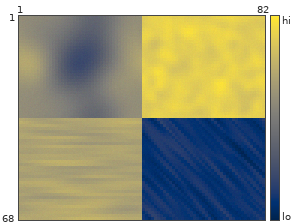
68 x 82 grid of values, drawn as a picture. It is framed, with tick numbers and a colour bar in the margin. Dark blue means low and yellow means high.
It is made of 2 by 2 panels. Panel 1,1: middling, smooth, strong in contrast. Panel 1,2: very high, blotchy, faint in contrast. Panel 2,1: high, streaked across, faint in contrast. Panel 2,2: very low, slanting down to the right, faint in contrast.
